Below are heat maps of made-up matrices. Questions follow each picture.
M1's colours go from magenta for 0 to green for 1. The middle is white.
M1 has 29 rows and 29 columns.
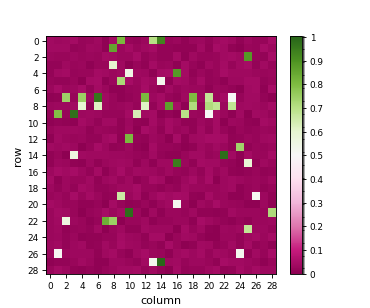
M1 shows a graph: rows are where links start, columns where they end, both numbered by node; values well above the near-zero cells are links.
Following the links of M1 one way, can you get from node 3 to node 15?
yes
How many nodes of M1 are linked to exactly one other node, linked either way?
3
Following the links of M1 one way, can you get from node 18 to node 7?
no
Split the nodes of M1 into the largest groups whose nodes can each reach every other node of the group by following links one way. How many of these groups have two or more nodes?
0
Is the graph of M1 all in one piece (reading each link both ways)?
yes
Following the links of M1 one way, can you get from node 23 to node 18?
no
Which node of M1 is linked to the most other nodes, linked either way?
node 8
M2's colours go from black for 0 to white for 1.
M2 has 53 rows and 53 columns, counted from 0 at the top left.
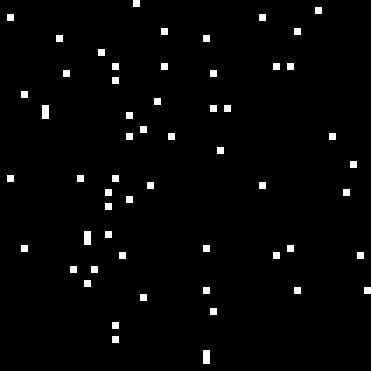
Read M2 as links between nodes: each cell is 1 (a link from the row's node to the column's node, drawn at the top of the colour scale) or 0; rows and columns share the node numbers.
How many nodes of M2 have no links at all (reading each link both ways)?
1
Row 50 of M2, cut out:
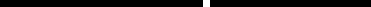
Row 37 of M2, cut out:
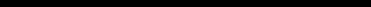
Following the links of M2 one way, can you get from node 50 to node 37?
no
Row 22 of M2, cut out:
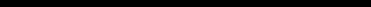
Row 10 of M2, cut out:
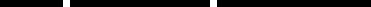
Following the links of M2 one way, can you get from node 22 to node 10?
no
